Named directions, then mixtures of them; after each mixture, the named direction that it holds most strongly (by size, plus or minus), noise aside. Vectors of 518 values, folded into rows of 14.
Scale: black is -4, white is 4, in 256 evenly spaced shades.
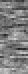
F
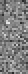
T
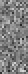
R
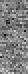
T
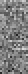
T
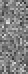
R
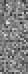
T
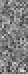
R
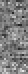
F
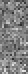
R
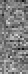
T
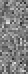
R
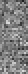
T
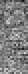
T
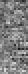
F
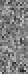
R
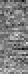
F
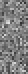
R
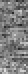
F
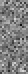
R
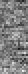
F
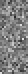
R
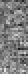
F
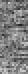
F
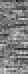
F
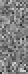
R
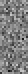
R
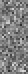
R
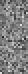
R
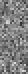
R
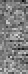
T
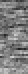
F
